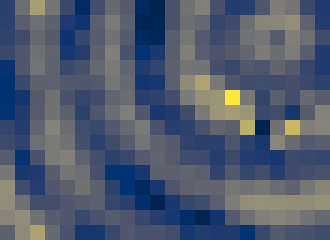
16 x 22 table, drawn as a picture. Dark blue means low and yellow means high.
Average level on the scale: 30%. Odd rows or columns: none. Rings: centred on the top right. Odd patch: rougher, in the middle right.
